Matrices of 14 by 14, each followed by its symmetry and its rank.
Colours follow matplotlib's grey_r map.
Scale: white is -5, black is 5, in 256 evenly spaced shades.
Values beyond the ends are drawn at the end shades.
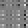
neither, rank one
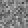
neither, full rank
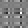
neither, rank one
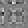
antisymmetric, rank two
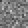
neither, full rank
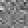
neither, rank three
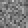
neither, full rank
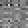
neither, rank three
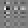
neither, rank one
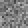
neither, full rank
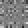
antisymmetric, rank two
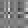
neither, rank one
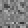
neither, rank three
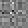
antisymmetric, rank two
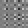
neither, rank one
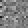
neither, rank three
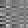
neither, rank one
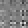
antisymmetric, rank two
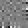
antisymmetric, rank two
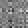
antisymmetric, rank two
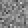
neither, full rank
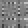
antisymmetric, rank two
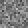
neither, full rank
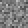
neither, full rank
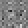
neither, rank three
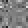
antisymmetric, rank two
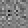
neither, rank three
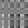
neither, rank one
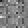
neither, rank three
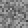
neither, full rank
